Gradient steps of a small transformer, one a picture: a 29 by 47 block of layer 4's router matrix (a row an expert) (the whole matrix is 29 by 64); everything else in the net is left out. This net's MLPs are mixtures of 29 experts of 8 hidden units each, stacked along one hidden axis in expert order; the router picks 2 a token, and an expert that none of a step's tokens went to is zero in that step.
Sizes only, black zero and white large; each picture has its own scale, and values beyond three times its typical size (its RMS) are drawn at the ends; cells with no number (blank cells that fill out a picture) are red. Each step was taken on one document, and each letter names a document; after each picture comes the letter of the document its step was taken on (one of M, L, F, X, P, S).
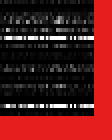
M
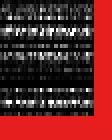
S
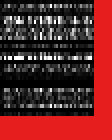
S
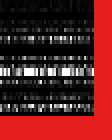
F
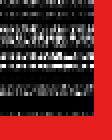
M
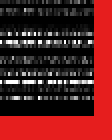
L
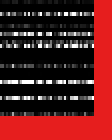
L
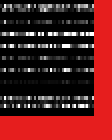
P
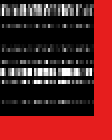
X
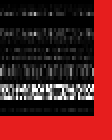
F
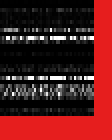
M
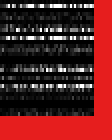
M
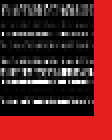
X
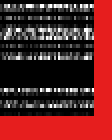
S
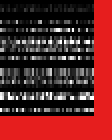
F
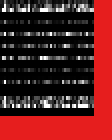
P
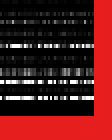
L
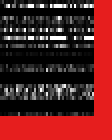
M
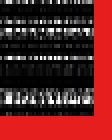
S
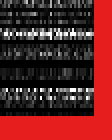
S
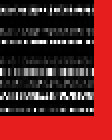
F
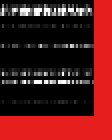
X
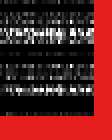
M
